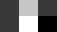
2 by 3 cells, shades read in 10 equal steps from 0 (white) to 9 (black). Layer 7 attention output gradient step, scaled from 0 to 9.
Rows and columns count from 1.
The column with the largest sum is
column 3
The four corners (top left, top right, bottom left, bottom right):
7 7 7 9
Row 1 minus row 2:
0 2 -2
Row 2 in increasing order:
0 7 9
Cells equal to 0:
1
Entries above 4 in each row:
2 2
